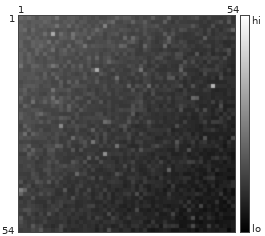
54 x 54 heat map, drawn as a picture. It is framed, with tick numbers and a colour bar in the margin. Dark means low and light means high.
Grain: fine. Ninth with the highest average: top left. Slope: up to the top left. Ninth with the lowest average: bottom right. Mirror symmetry: none. Stripes: none.
